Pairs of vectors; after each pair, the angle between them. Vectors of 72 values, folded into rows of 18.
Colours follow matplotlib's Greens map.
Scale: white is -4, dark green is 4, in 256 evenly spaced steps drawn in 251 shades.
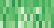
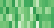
partly aligned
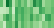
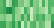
partly opposed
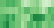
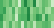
orthogonal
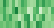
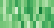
nearly opposite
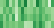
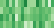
nearly parallel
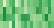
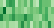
partly aligned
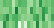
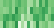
nearly parallel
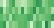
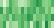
nearly parallel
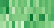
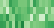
nearly opposite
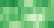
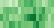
nearly opposite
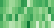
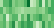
orthogonal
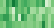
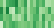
partly aligned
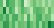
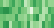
partly aligned
